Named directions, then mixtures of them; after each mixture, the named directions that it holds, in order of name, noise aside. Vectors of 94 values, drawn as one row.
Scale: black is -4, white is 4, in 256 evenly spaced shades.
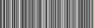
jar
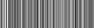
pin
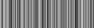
jar, pin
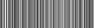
jar, pin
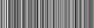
pin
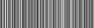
jar, pin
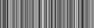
jar, pin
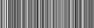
pin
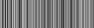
jar, pin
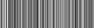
pin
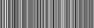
jar, pin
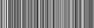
pin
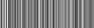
pin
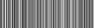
jar, pin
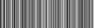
jar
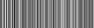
jar, pin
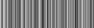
jar, pin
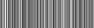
jar, pin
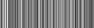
pin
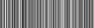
jar, pin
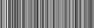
pin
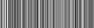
pin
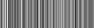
pin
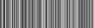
jar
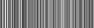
jar, pin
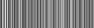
jar, pin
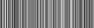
jar, pin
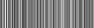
jar, pin
